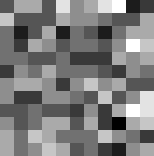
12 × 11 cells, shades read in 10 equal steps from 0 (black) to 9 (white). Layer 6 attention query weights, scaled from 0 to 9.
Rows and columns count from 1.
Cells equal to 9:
3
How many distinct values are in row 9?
7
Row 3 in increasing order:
1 1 1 3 3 4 4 4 6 6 6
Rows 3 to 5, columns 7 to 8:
3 1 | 4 3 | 2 2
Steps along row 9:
same up down same down up down up up down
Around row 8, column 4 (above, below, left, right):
5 3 2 5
